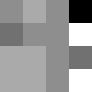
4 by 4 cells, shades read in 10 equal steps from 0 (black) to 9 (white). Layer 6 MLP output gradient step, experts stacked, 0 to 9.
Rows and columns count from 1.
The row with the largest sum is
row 4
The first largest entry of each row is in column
2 4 1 4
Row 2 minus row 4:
-2 -1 0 0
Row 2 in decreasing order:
9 5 5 4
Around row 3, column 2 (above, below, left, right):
5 6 6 5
